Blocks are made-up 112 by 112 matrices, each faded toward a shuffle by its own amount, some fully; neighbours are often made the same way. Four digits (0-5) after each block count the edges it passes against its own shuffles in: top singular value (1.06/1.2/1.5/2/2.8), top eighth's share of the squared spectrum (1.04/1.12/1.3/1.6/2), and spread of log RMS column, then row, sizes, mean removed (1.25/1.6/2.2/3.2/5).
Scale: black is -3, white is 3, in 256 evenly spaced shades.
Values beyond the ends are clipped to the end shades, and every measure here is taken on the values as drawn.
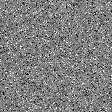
0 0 0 0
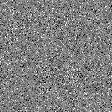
3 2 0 1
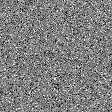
0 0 0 0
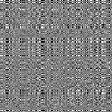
5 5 4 4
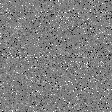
1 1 0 1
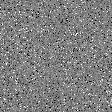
0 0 0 0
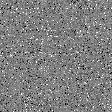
1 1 1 1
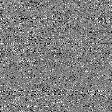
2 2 2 3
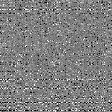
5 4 2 3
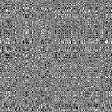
5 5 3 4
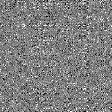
4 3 2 2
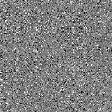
4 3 2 2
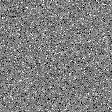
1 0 0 0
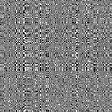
5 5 4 4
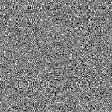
4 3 2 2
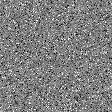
2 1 0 0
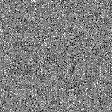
3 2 1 1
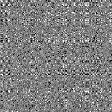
5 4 3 3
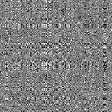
5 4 3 3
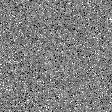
1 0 0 0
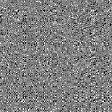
5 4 3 3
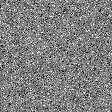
0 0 0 0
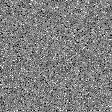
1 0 0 0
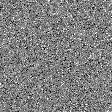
0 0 0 0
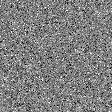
0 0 0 0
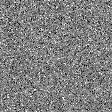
0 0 0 1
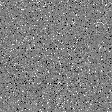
1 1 0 1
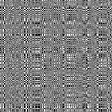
5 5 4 4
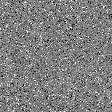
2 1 0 0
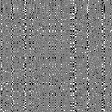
5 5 4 3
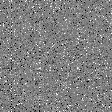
3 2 1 0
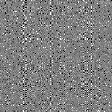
5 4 3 2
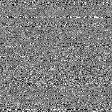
2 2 0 4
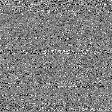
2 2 0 4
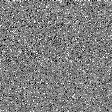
1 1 0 2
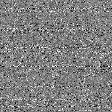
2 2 0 3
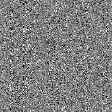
1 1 3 0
